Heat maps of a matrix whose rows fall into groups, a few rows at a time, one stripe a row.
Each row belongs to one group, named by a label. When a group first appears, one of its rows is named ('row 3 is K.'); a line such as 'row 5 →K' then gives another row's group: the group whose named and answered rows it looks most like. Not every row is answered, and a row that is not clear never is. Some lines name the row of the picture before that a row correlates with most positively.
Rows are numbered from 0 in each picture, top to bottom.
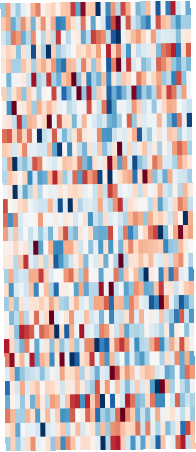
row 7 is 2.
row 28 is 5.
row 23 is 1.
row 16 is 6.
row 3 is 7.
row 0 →5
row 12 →5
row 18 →1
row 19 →5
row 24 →6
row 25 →7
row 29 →6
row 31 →6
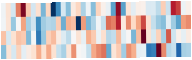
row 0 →1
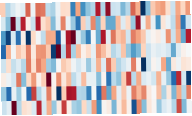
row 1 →2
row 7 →2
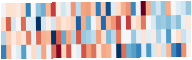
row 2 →1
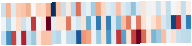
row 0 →1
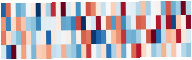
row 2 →6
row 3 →2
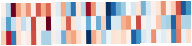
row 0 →2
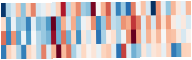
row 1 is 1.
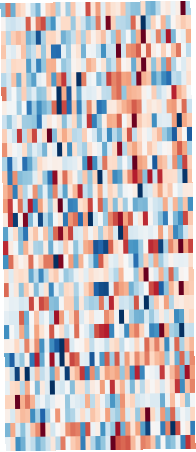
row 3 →1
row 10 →1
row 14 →7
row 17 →6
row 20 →6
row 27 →7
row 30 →5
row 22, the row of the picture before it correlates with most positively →3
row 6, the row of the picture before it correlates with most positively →2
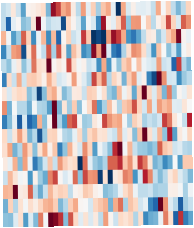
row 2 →6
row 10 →6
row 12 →5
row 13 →2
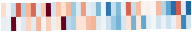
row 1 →2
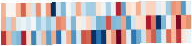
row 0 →1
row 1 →6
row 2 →6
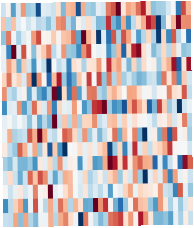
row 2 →5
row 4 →7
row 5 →7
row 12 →5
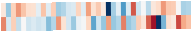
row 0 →2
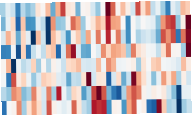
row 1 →7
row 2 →7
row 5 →2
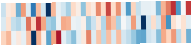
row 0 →7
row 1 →5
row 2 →7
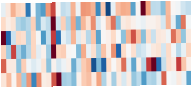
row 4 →6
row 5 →7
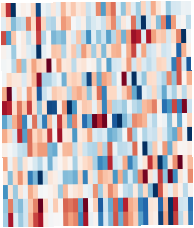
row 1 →5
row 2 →1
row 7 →7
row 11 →6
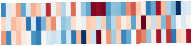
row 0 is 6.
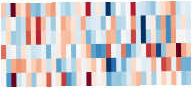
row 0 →2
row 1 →5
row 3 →6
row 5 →2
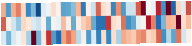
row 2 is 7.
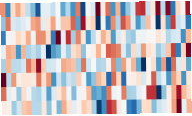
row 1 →5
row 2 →1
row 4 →5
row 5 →1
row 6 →6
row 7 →6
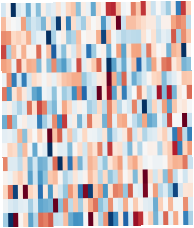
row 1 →1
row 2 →7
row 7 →5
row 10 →7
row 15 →2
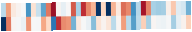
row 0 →5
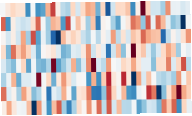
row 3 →2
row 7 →7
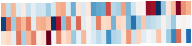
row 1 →1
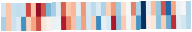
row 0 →5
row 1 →5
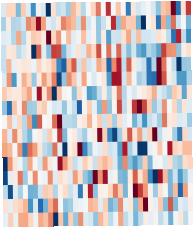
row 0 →7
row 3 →7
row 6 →1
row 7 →2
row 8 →7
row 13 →2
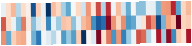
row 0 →7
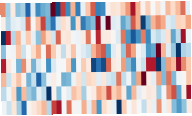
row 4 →6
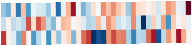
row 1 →5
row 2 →6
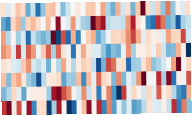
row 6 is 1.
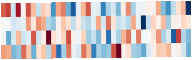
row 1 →5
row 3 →6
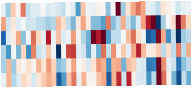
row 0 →2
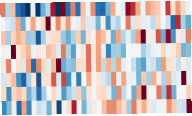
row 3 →2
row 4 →7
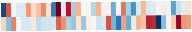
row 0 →1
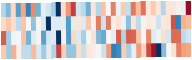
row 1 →7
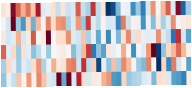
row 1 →2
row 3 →6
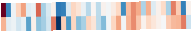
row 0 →1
